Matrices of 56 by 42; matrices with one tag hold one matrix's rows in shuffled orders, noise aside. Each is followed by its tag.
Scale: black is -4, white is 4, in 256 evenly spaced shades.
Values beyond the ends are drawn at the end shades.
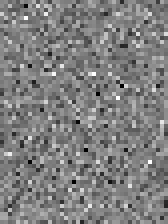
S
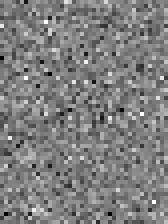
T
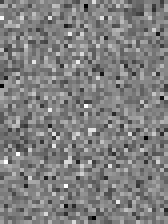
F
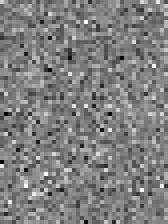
T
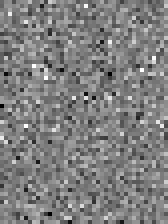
T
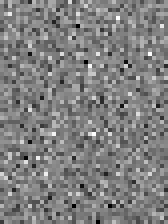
S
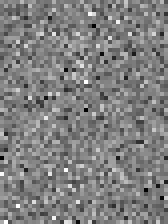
F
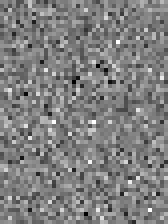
S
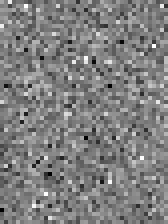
T
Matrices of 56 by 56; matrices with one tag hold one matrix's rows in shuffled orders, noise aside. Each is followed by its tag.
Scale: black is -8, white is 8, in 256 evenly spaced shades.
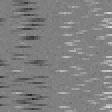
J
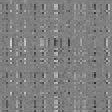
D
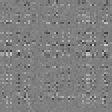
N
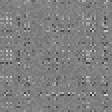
N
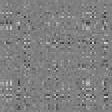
N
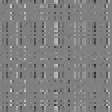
D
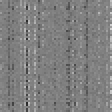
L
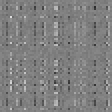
D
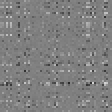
N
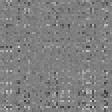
N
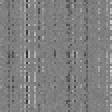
L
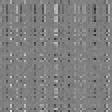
D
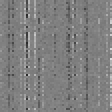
L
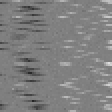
J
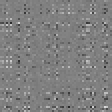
N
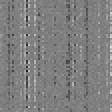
L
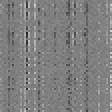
L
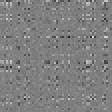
N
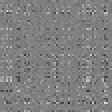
N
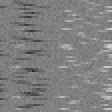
J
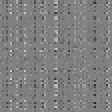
D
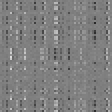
D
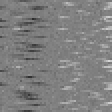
J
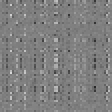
D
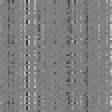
L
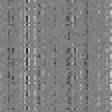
L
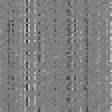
L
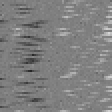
J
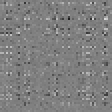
N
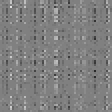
D
